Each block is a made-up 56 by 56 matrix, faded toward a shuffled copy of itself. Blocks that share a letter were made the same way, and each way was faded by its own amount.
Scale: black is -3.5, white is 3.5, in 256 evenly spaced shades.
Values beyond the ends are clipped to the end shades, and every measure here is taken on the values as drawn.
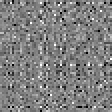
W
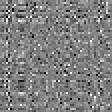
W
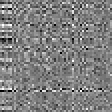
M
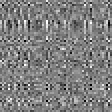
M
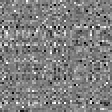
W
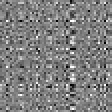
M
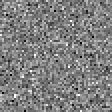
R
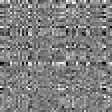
M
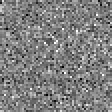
R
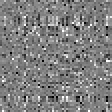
W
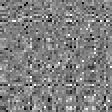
W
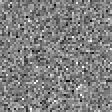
R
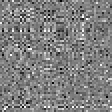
W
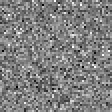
R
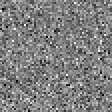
R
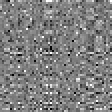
W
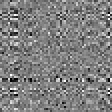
M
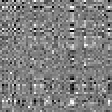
M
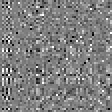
W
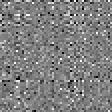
W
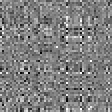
M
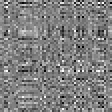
M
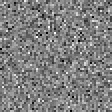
R
